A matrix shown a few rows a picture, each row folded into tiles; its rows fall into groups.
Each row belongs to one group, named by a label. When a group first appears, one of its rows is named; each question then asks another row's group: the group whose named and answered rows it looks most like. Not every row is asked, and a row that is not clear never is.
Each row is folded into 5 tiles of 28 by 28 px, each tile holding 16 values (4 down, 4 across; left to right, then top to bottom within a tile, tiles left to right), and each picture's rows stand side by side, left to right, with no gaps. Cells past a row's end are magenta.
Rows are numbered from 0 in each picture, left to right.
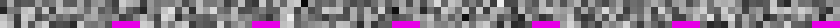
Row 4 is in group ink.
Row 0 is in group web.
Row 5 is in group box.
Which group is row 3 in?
ink
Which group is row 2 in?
ink
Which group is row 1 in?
web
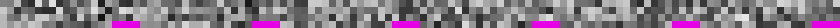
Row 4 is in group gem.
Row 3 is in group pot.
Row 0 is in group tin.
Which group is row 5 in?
pot
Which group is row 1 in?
ink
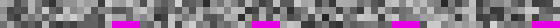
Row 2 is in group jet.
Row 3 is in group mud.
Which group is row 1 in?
tin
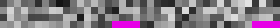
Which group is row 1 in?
web
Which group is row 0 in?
ink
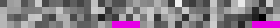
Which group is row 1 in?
box
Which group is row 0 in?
tin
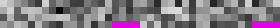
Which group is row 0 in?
gem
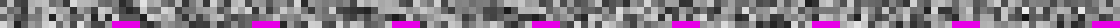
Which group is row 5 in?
web
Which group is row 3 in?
mud
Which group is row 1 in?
box
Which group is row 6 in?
web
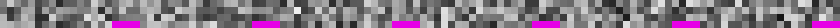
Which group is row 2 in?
pot
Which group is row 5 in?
web
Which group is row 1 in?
mud
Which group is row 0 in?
web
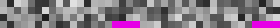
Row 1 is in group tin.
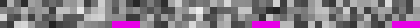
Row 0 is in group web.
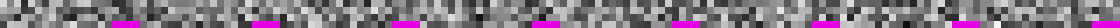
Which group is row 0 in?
mud
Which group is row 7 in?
jet
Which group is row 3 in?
box
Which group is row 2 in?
box
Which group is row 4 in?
tin
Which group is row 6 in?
web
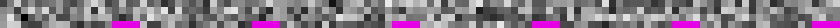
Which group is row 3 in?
mud
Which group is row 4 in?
gem
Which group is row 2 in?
jet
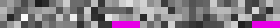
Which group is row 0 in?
jet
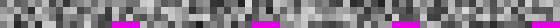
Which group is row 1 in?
gem
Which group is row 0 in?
pot
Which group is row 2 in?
gem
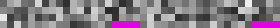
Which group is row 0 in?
tin
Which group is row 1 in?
mud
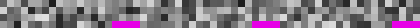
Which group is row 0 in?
pot
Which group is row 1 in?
tin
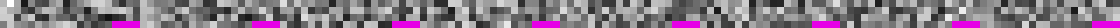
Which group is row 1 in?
mud
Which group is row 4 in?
box
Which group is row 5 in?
gem
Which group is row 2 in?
box
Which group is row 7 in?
ink
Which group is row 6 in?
jet
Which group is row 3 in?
pot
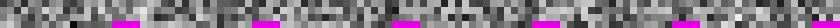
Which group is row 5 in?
tin
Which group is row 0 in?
ink
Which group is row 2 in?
ink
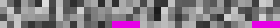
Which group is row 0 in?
gem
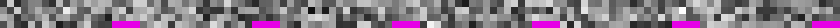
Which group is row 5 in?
mud
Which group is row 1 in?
mud
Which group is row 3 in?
jet
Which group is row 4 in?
gem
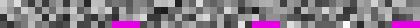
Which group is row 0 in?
box
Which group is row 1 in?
jet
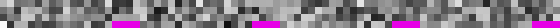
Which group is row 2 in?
mud
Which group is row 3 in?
tin
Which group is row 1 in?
jet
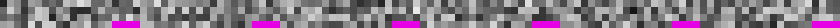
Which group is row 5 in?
web
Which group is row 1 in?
ink
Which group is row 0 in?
pot
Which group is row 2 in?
gem
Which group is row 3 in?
mud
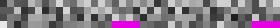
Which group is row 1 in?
pot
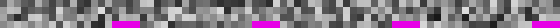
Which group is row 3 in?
web
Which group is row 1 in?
gem
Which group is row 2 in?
pot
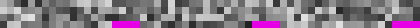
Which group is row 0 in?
mud
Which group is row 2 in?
mud
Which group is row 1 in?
jet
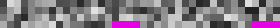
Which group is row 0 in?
tin
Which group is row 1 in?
tin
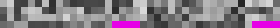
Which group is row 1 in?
jet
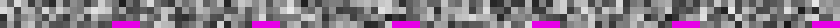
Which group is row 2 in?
mud
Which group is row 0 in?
box
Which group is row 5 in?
jet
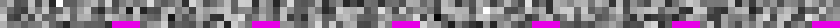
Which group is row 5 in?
jet
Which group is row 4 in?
box
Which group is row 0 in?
jet
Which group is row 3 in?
gem
